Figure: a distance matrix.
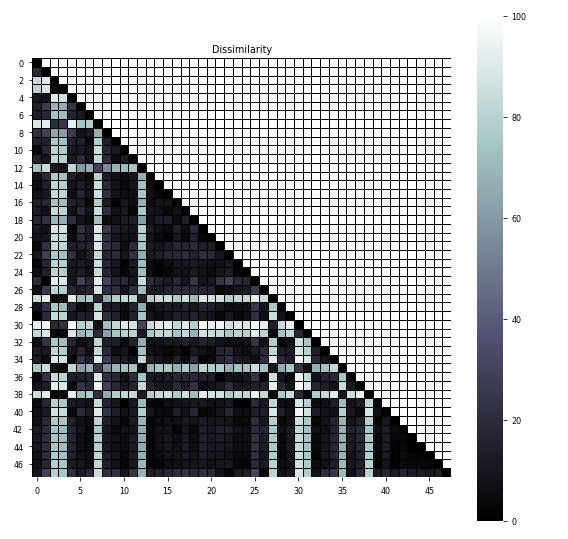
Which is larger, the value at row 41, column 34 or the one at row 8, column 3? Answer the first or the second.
the second
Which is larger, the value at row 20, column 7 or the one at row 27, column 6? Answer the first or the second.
the first
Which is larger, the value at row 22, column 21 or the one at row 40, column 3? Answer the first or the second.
the second
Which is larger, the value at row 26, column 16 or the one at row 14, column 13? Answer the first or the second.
the first
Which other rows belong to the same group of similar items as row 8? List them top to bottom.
0, 1, 4, 5, 6, 9, 10, 11, 13, 14, 15, 16, 17, 18, 19, 20, 21, 22, 23, 24, 25, 26, 28, 29, 32, 33, 34, 36, 37, 39, 40, 41, 42, 43, 44, 45, 46, 47
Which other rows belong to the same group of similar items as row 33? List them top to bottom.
0, 1, 4, 5, 6, 8, 9, 10, 11, 13, 14, 15, 16, 17, 18, 19, 20, 21, 22, 23, 24, 25, 26, 28, 29, 32, 34, 36, 37, 39, 40, 41, 42, 43, 44, 45, 46, 47
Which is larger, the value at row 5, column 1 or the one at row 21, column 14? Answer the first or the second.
the first
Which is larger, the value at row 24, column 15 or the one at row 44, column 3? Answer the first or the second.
the second
